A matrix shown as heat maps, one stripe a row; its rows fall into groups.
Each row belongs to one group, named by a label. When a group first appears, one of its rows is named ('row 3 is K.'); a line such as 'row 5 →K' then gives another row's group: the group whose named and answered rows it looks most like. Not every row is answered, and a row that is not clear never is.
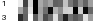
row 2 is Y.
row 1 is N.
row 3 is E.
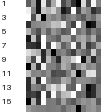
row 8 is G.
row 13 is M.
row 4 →M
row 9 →Y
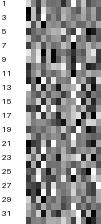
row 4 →N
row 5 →M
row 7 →E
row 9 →G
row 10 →M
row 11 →E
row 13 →Y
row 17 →Y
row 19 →M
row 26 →E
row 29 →N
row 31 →Y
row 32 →M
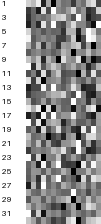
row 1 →G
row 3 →M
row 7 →Y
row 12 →N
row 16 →G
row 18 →N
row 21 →Y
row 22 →M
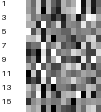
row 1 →Y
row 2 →Y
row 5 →N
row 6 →G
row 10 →Y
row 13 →G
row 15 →E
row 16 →G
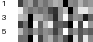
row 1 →E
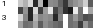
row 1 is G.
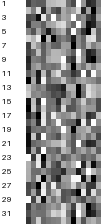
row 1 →M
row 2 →Y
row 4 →M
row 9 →M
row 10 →E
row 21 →M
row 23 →N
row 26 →Y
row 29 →N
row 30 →M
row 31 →M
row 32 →E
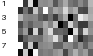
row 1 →N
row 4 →M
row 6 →M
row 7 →N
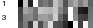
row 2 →M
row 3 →M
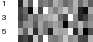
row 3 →M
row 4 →E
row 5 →Y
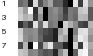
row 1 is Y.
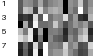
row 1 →E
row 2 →E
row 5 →G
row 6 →G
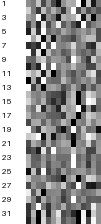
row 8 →N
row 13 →N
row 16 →Y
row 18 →E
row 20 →G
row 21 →E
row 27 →M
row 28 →N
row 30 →E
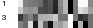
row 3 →M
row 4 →Y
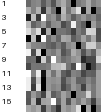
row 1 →E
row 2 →Y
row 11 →N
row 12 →N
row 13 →N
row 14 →E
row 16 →Y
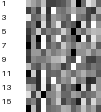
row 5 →E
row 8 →E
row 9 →M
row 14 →N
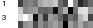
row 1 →M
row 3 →G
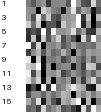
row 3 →Y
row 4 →Y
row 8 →E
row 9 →N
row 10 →G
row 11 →N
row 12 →G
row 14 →E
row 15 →Y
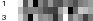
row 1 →N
